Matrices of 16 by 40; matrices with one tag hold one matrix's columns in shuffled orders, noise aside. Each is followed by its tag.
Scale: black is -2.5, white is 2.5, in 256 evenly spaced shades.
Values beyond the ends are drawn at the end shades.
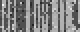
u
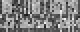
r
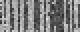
u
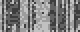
u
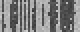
u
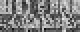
r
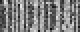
u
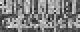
r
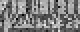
r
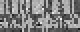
r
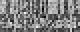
r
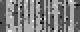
u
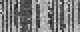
u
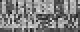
r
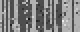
u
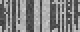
u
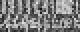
r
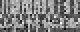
r
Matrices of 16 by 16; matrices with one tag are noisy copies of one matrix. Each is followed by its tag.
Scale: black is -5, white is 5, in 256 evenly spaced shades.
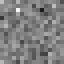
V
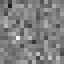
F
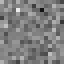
V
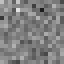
V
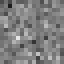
F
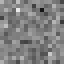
V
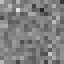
V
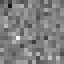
F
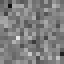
F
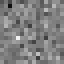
F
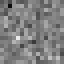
F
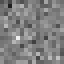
F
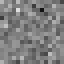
V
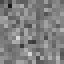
F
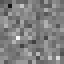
F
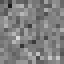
F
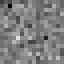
F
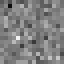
F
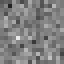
F
